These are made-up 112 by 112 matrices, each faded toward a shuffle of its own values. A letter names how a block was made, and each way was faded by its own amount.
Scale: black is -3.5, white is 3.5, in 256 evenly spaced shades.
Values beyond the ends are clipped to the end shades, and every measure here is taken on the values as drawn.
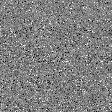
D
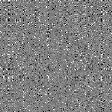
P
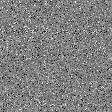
D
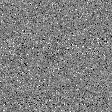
D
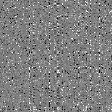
P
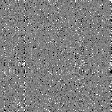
P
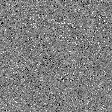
D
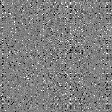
P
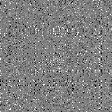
P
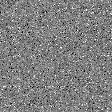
D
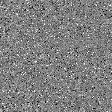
D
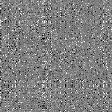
P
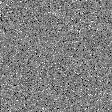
D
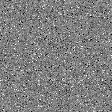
D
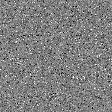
D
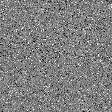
D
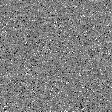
D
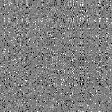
P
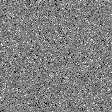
D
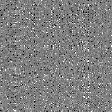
P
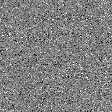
D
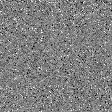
D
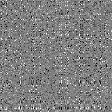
P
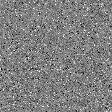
D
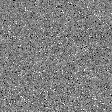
D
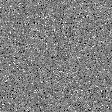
D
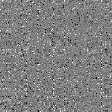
P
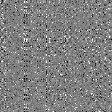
P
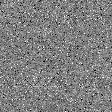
D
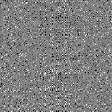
P
